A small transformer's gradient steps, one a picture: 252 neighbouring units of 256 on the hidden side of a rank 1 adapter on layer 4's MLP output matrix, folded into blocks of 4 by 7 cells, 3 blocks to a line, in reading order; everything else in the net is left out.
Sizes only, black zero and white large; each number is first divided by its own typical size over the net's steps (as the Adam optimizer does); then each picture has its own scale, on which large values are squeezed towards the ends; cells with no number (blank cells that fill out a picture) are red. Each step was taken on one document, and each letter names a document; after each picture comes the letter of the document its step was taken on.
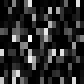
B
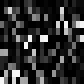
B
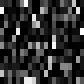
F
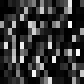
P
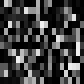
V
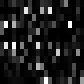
P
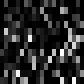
B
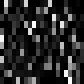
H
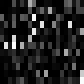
P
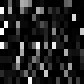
F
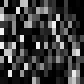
H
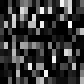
P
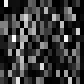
H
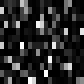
F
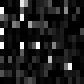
F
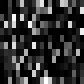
P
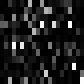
P
